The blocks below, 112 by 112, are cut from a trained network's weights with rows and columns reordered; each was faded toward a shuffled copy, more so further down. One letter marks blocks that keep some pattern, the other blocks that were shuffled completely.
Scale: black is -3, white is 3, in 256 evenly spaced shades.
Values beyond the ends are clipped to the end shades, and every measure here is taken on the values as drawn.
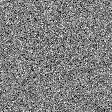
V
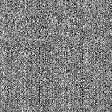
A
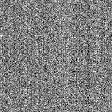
A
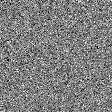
V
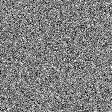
V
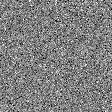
V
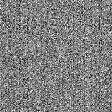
A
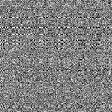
A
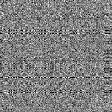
A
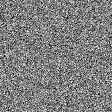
V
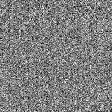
A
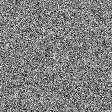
V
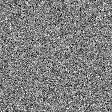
V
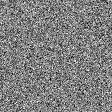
V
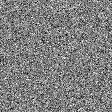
V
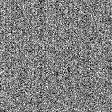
A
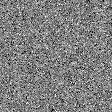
V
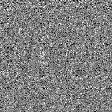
A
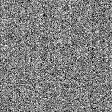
A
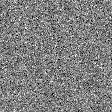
V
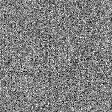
A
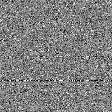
A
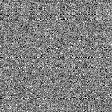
A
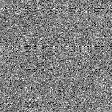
A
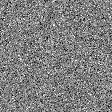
V
